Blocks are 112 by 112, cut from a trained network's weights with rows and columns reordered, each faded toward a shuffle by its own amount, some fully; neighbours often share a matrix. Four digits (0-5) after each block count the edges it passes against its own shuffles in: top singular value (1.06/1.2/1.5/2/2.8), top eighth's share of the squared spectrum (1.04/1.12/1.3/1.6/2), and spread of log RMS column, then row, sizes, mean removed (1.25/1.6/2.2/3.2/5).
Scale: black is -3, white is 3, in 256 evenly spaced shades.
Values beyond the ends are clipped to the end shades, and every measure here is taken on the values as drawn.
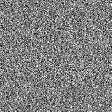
4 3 1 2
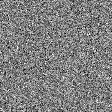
0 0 0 0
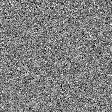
2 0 0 0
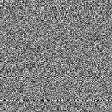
5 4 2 3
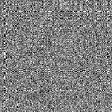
4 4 2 3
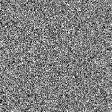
3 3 1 2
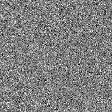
3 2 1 1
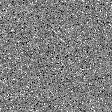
0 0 0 0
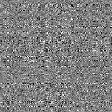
4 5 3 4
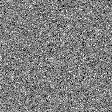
2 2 0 1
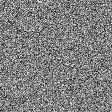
0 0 0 0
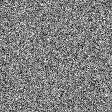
0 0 0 0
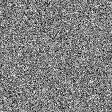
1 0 0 0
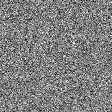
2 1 0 0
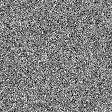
0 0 0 0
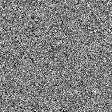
2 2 0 1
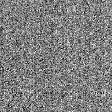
3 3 0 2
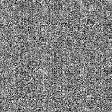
3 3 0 2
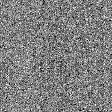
2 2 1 1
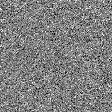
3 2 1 1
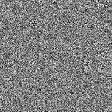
3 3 1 2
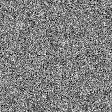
1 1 0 0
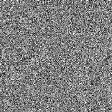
3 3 1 2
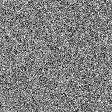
1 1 0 0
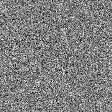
1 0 0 0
